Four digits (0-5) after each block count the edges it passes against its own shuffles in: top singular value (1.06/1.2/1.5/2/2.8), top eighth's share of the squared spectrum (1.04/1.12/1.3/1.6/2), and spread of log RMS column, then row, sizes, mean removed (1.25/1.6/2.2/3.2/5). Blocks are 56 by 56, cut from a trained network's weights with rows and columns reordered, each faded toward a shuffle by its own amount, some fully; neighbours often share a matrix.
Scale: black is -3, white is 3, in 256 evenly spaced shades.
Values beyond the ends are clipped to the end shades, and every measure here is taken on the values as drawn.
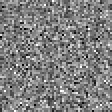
0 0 0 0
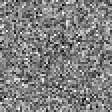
2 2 0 0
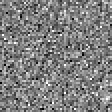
0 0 0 0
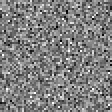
0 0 0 0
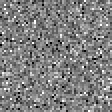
0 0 0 0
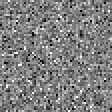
0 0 0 0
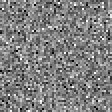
1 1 0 0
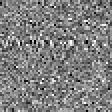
3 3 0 2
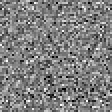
3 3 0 2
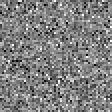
0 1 0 0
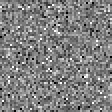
1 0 0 1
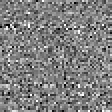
3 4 1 3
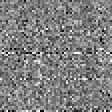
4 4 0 3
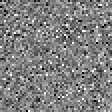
1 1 0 0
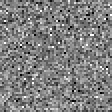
0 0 0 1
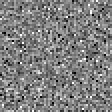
2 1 0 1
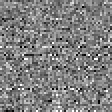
3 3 0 3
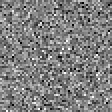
1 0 0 0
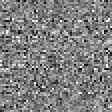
4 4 1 3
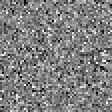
2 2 0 1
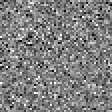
2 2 0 1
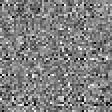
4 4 1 3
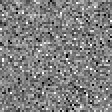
0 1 0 0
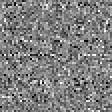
3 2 0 2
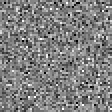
1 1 0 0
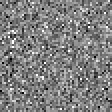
2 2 1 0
